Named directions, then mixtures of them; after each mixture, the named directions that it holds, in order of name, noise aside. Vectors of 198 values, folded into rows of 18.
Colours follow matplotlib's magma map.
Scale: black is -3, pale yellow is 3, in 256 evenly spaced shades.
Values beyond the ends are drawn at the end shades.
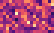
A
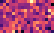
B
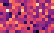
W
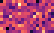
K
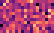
B, W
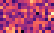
B, K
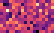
W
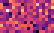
W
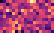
B, W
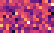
A, B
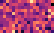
B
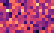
W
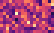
A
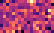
B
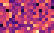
W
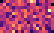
B, K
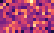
A, B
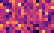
K, W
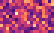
A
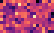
A, K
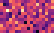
W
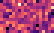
K, W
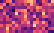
A, B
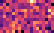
B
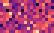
W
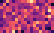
B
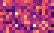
A, W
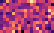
B
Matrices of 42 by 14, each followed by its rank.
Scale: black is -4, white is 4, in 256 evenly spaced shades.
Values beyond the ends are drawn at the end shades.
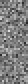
full rank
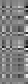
one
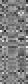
three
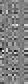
three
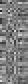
three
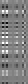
one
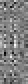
three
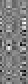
three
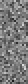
full rank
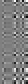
one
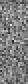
full rank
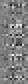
three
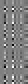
one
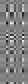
one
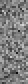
full rank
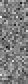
full rank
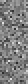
full rank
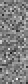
full rank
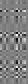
one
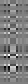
one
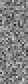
full rank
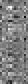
three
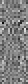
three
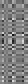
one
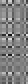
one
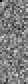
full rank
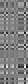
one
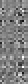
three
